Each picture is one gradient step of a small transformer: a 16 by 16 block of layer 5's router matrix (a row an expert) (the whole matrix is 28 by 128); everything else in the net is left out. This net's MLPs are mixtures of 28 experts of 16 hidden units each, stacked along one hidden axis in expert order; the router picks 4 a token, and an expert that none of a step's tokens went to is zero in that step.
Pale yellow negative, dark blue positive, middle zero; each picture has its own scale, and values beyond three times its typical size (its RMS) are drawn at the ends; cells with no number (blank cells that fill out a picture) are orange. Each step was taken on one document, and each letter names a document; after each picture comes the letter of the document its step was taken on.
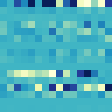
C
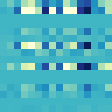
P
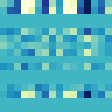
P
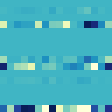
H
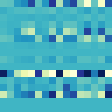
C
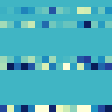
H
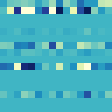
P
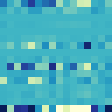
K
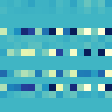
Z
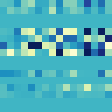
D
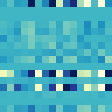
C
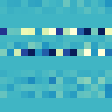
D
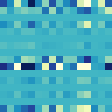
K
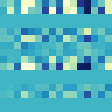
P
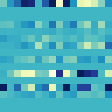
C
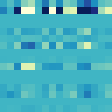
P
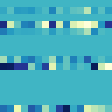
H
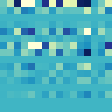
K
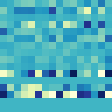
C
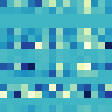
K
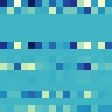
K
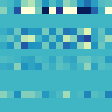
P
